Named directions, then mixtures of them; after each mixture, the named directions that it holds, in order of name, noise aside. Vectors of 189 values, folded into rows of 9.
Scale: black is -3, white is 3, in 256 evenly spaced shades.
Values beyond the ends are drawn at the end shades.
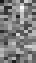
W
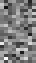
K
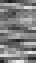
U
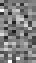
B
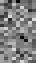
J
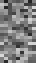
K, U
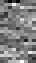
J, U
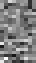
K, U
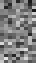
J, K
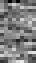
J, U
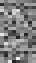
B, U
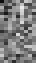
W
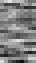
U
